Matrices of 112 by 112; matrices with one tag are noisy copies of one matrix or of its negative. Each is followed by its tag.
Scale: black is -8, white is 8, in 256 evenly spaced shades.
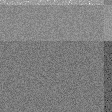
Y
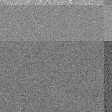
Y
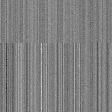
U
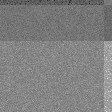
Y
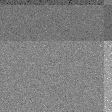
Y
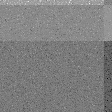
Y
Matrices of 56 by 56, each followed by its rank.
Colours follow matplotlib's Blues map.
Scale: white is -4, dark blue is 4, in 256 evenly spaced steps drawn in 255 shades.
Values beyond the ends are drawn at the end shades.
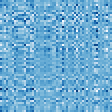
three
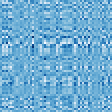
three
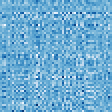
five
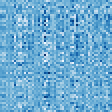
five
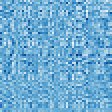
five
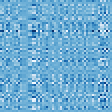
three
